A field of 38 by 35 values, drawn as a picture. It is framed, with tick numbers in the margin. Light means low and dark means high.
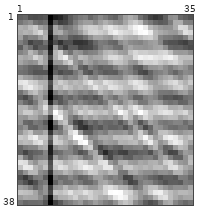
Stripes running across repeat 7 times from top to bottom. The ninth with the highest average is the top left. On average the colour sits 40% of the way up the scale. Column 7 differs from the columns beside it.
